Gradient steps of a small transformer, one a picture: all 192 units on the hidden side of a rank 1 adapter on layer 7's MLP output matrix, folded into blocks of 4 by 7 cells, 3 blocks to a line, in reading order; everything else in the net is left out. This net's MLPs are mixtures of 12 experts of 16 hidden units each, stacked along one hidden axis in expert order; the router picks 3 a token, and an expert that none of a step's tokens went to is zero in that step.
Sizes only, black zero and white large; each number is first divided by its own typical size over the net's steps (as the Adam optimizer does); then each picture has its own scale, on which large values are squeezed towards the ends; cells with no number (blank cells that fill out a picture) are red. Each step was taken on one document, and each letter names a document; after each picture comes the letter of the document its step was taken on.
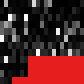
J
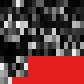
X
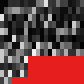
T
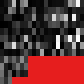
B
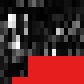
J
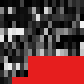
X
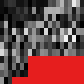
X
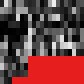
T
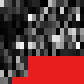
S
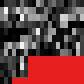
T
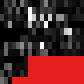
S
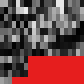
B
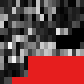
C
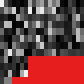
T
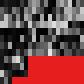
C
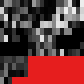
C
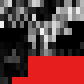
C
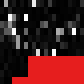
J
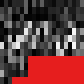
X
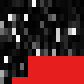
J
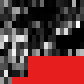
C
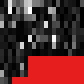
S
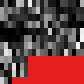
T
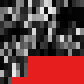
T
